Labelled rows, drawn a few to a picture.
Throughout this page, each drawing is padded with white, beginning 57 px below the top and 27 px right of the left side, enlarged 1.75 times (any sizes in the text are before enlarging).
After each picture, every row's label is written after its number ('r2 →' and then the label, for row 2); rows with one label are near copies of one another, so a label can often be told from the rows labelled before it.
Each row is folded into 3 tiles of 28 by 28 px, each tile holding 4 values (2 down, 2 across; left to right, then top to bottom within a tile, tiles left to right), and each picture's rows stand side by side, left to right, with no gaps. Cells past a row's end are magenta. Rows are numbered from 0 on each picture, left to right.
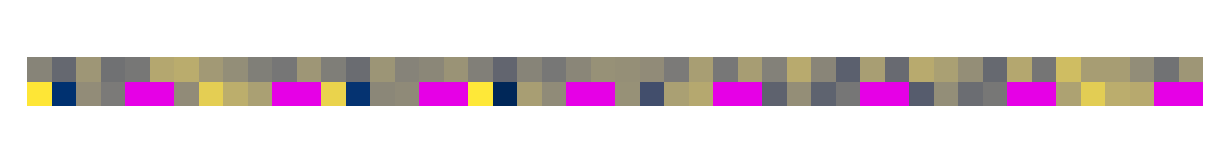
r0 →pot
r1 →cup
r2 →pot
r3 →pot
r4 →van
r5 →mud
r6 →mud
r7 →cup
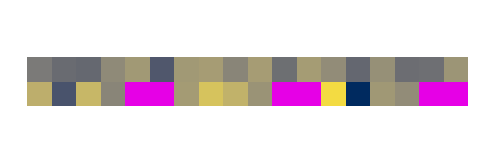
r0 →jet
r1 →cup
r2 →pot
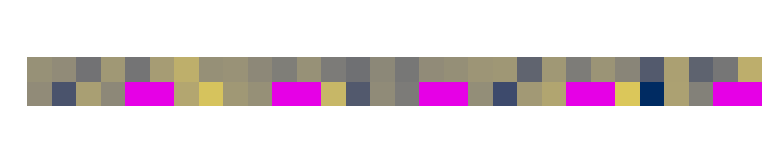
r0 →van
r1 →cup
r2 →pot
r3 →van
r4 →pot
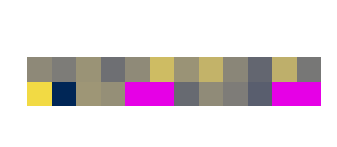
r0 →pot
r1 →mud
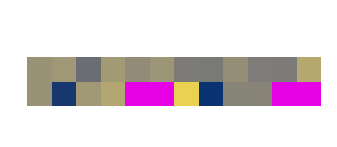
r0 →van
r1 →pot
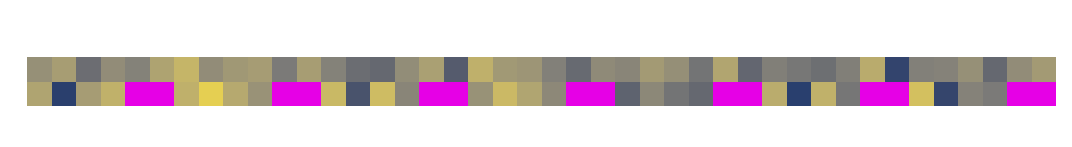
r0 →van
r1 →cup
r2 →jet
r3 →cup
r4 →mud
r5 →jet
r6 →pot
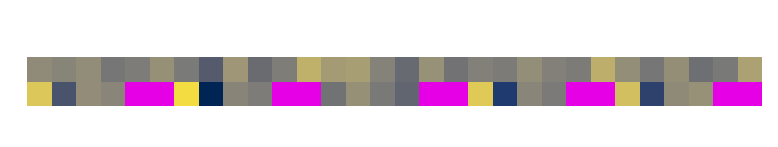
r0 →pot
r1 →pot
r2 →mud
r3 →pot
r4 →pot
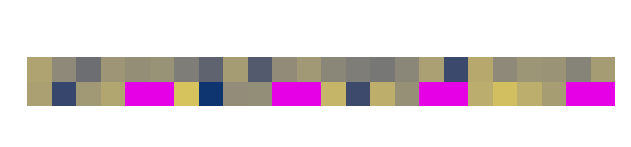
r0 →van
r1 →pot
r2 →jet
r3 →cup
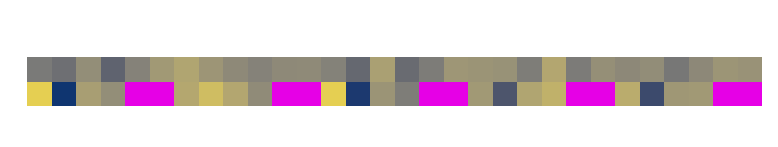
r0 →pot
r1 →cup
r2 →pot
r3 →van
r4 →van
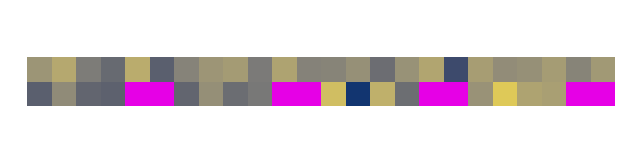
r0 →mud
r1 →mud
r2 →jet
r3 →cup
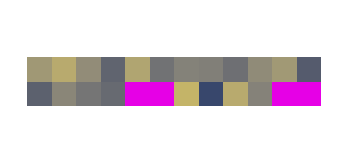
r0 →mud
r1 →jet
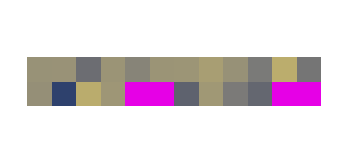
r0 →van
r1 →mud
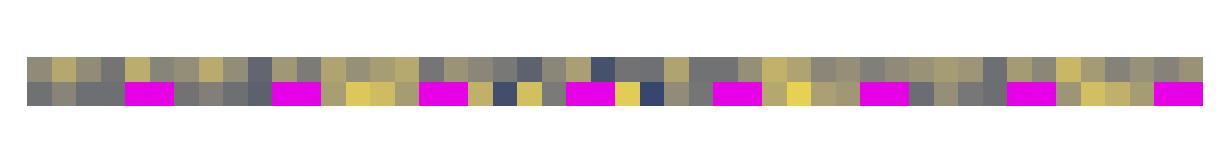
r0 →mud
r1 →mud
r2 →cup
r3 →jet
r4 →pot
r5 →cup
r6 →mud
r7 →cup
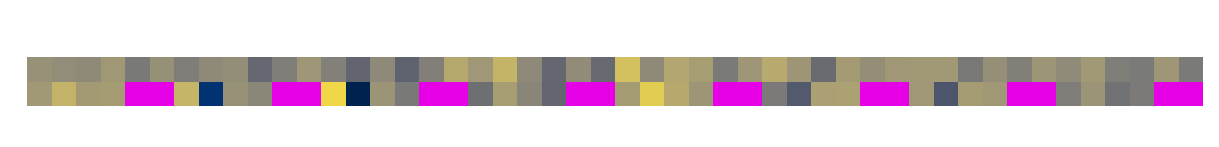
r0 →cup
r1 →pot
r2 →pot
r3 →mud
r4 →cup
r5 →van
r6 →van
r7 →mud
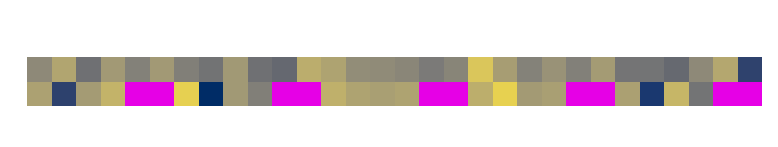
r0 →van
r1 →pot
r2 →cup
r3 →cup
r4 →jet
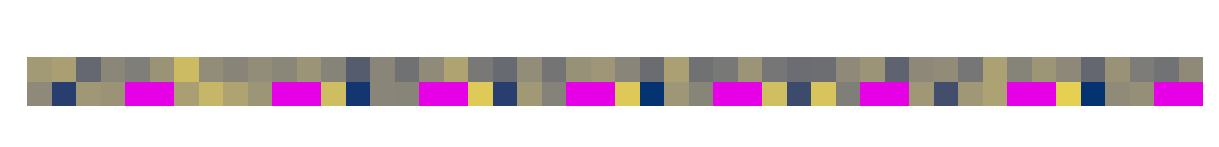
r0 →van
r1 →cup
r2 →pot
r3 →pot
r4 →pot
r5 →jet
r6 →van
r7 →pot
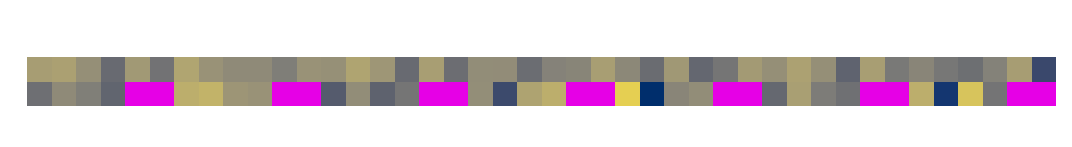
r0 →mud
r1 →cup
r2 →mud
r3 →van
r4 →pot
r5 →mud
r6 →jet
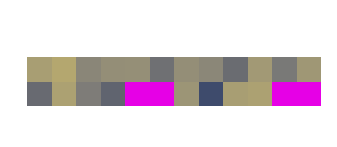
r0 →mud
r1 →van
